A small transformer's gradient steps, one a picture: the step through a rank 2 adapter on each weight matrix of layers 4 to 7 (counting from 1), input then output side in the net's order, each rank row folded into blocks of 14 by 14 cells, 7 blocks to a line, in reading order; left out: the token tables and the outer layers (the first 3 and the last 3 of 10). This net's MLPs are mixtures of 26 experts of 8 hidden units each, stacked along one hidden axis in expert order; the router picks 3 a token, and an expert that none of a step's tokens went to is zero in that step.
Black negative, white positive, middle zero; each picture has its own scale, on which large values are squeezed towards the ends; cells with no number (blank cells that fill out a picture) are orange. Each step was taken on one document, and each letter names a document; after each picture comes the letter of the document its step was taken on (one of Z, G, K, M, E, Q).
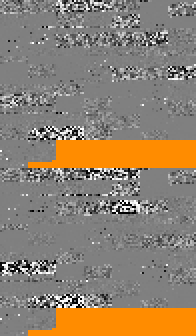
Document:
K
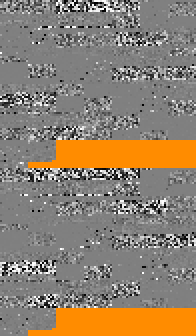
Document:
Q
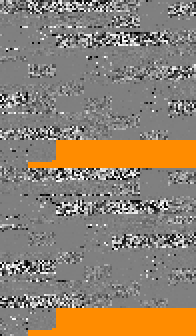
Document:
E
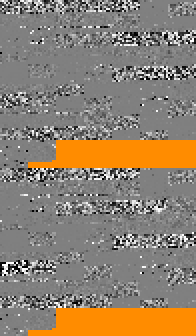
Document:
Q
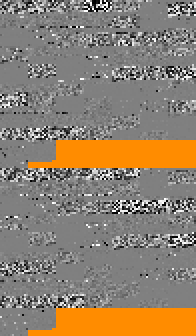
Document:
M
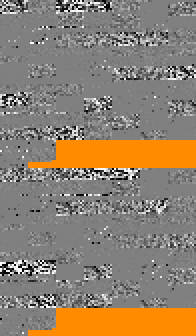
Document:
K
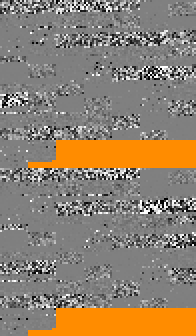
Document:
Q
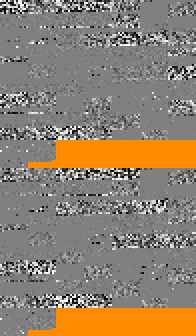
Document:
K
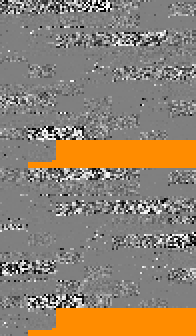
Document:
Q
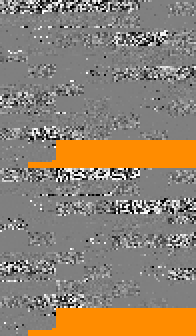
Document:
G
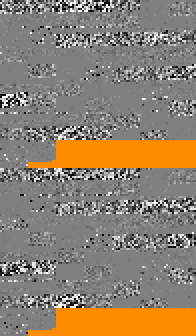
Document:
Q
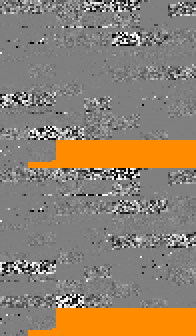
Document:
K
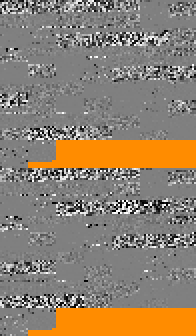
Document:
E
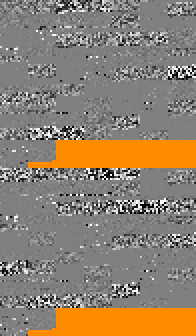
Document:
E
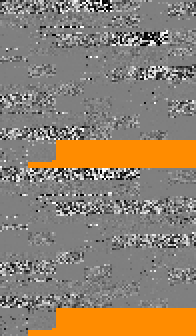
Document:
E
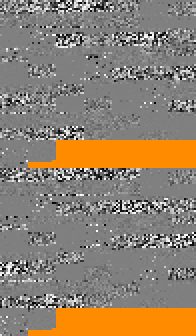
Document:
E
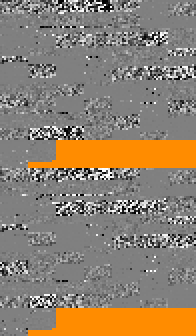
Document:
E
